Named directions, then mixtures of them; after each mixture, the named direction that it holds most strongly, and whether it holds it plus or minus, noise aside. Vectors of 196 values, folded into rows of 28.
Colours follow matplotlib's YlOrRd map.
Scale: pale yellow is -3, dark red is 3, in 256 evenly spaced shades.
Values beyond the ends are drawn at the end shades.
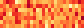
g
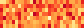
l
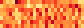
g, minus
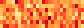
l, minus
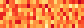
g, plus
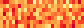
l, minus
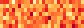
l, minus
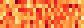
g, minus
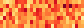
g, minus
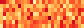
l, minus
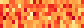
l, plus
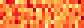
g, plus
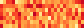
l, plus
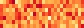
l, plus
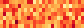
l, minus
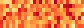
l, plus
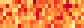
g, minus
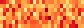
l, minus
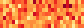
l, plus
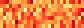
l, minus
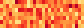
g, minus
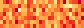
g, plus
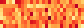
l, minus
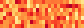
g, minus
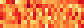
g, plus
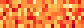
l, minus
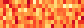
g, plus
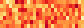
g, minus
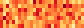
l, plus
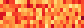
g, plus
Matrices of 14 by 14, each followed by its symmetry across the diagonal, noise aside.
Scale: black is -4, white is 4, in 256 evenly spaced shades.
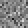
neither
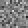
antisymmetric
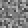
antisymmetric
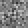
antisymmetric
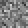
symmetric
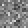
neither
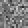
neither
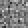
antisymmetric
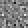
antisymmetric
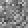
symmetric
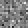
antisymmetric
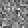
neither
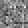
antisymmetric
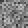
symmetric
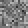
neither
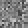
antisymmetric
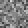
symmetric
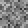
symmetric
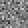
antisymmetric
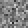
neither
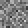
symmetric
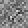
symmetric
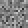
neither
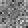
symmetric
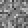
symmetric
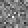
neither
